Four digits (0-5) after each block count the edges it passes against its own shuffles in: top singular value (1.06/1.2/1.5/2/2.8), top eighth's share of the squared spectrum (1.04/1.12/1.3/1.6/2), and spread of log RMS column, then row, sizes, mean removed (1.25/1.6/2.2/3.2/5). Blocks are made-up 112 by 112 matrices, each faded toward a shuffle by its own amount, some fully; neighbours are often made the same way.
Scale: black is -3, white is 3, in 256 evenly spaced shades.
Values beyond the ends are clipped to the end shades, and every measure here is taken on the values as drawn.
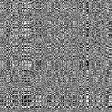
5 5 4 4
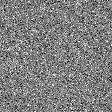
1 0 0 0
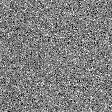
2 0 0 0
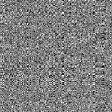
5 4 3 3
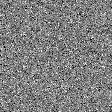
1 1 0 0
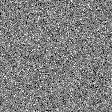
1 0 0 0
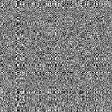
5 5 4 3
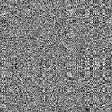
5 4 3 3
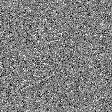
3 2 0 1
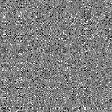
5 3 2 3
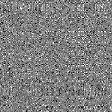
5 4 3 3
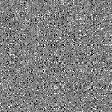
4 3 2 2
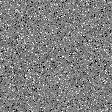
0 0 0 0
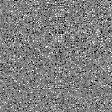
4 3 2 2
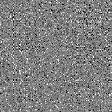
4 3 2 2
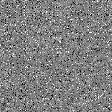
4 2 1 1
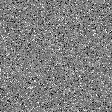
2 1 0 0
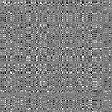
5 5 4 4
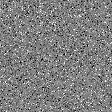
2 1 0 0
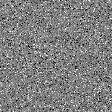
3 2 0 0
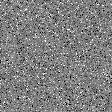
1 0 0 0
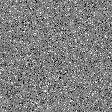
2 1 0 0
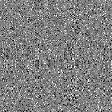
4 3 2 2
